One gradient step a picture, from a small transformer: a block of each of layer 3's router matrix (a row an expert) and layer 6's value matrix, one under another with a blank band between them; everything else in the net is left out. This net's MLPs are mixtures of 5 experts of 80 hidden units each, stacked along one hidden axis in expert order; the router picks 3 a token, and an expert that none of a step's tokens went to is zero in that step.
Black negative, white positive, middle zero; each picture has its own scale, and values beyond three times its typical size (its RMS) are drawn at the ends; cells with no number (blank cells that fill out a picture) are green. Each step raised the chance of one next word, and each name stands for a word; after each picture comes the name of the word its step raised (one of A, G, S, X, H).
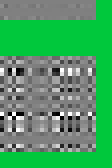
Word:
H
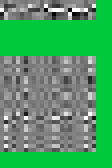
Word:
H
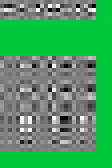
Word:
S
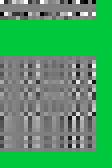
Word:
S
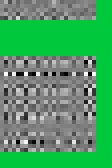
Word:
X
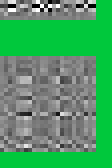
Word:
H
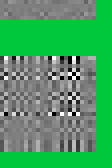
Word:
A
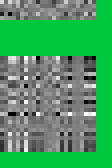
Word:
A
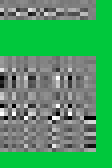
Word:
H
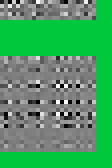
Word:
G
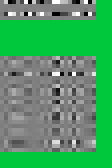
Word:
X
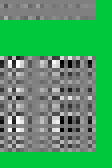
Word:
S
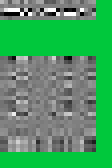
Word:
A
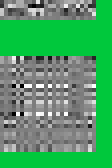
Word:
G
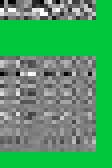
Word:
X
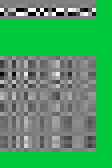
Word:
S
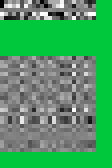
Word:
S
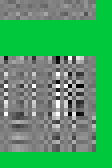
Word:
G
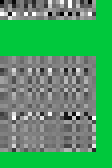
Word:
H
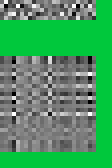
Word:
A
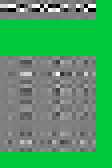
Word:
X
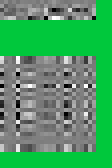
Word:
G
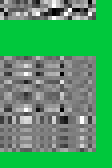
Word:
S
